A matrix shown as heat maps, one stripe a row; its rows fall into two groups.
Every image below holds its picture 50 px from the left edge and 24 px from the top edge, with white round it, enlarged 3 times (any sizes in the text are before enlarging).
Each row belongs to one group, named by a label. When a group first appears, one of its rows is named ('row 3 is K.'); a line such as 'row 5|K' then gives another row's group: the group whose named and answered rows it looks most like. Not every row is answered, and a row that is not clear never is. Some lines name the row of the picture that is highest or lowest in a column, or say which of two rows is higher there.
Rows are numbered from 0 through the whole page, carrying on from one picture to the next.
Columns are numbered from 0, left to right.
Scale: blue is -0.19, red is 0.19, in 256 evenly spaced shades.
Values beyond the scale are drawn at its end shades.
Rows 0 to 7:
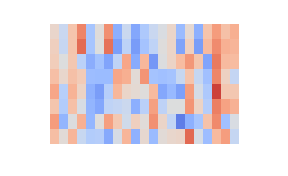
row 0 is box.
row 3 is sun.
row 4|sun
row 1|box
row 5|sun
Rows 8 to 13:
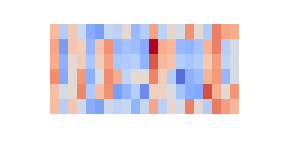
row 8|sun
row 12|box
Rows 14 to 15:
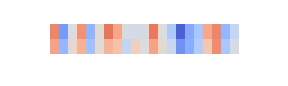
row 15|box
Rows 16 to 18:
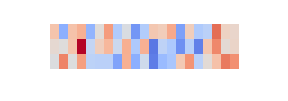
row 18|sun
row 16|box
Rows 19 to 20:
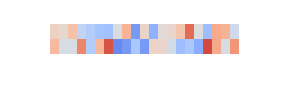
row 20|box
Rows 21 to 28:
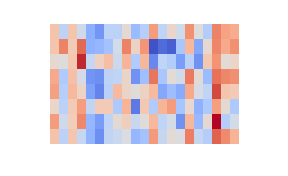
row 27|sun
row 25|sun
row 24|sun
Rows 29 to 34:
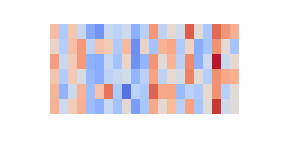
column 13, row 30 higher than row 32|Yes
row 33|box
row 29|sun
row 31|sun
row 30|box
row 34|sun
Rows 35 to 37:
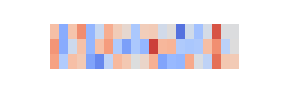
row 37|sun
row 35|box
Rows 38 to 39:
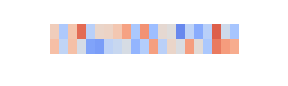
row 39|sun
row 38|box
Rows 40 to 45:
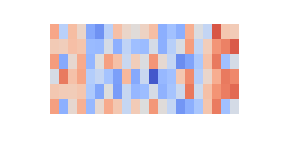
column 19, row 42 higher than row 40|No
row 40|sun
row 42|box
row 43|sun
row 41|sun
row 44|sun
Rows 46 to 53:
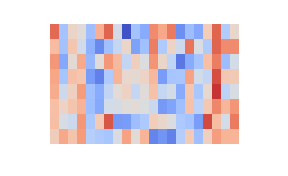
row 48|box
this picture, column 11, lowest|53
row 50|sun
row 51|sun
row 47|sun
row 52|box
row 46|box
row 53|sun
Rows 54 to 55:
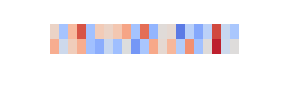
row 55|sun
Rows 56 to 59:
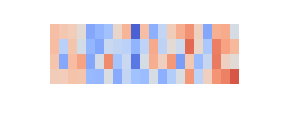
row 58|box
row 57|sun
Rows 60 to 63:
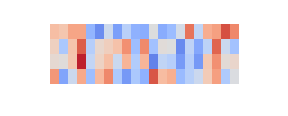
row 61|box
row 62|box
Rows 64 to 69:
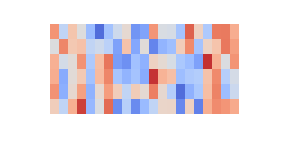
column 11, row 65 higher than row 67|No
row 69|box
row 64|sun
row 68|box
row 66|box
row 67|box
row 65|sun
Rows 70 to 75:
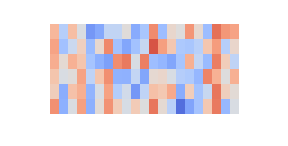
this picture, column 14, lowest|75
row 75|box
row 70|sun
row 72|sun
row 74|box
